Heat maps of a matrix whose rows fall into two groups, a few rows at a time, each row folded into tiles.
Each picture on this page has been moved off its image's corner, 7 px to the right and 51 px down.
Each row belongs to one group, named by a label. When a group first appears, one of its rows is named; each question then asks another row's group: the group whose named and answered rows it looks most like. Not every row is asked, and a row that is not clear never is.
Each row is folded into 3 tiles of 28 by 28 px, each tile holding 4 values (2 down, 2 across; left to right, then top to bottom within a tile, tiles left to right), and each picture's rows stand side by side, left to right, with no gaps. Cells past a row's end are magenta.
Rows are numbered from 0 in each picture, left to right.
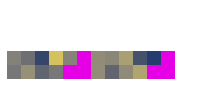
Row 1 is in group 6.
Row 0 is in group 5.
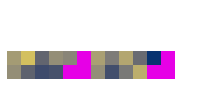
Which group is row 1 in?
6
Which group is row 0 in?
5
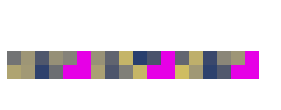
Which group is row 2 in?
5
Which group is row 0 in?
5
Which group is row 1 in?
6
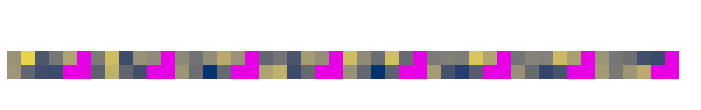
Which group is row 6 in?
5
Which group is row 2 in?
5
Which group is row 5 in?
5
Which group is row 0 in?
5
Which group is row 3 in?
5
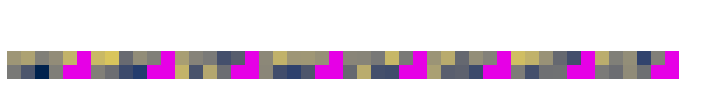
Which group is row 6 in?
6
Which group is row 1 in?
5
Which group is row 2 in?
6
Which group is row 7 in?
6
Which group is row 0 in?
5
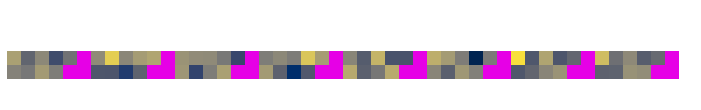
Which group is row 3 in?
5
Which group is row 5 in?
6
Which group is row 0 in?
6
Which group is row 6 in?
6
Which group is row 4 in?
6
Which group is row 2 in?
6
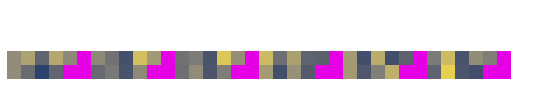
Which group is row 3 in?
6
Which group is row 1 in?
5
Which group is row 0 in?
5
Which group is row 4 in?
6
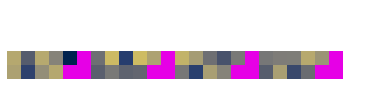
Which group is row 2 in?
6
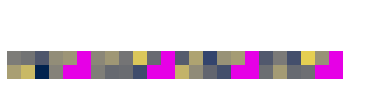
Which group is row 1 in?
5
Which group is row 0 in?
5
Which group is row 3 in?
5
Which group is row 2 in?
5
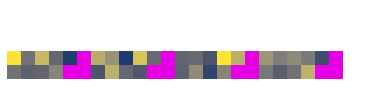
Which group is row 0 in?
6
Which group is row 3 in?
6
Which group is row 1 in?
5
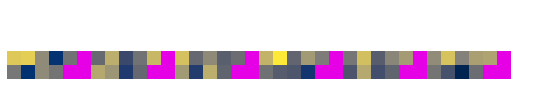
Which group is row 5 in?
5
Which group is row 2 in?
6
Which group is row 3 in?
5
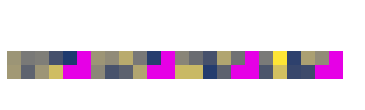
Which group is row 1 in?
6
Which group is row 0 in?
6
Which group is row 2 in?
5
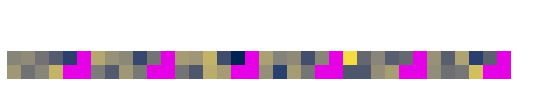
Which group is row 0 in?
6
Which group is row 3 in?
6
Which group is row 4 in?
6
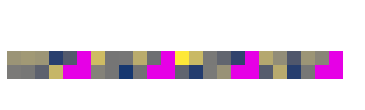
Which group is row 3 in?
5
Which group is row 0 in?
6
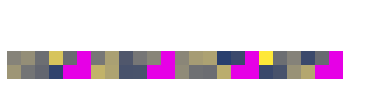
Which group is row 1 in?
5
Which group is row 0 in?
5
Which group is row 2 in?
6
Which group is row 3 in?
6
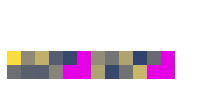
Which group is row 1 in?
6
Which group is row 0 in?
6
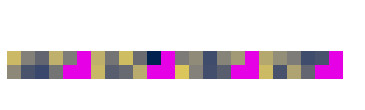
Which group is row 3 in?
6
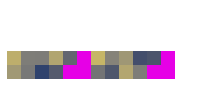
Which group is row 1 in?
6
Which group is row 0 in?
5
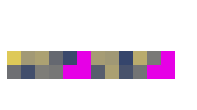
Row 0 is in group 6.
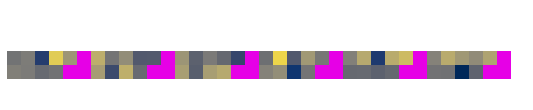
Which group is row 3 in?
5
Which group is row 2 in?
6
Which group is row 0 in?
5
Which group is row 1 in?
6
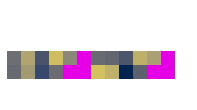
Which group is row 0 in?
5
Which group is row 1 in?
5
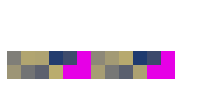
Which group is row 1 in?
6
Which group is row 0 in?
6
